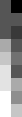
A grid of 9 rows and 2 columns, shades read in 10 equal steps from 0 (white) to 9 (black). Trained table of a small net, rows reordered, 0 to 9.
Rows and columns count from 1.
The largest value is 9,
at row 1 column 2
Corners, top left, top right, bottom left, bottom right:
6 9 0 2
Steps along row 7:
up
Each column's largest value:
6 9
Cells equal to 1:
2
